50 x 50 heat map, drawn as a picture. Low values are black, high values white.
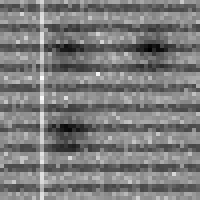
Stripes: horizontal, repeating 10 times. Dips: three. Odd lines: column 11. Slope: none.
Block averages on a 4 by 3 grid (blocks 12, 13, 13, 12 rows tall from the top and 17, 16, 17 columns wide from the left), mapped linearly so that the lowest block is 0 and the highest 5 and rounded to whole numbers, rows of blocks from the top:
3 2 1
3 2 1
1 0 3
5 4 4
